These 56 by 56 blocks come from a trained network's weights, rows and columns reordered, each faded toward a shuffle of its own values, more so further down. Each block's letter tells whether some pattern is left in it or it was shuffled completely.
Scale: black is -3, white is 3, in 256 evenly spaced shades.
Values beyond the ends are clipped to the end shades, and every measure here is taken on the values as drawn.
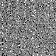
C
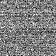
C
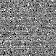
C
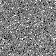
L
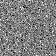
L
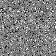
C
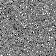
L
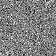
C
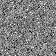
L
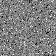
L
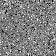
L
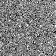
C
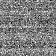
C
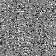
C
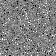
L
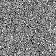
C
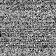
C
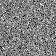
L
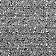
C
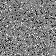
L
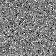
L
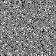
C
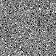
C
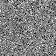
L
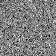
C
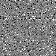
C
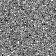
L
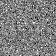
L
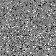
C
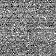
C
